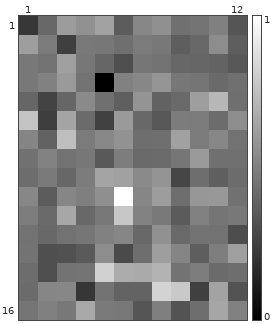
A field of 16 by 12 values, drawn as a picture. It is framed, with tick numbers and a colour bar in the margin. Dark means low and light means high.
No overall slope runs across the table. No row or column stands out. Fine speckle covers the field. A few values lie far out on both sides of the bulk. On average the colour sits 50% of the way up the scale. No seam splits the table.
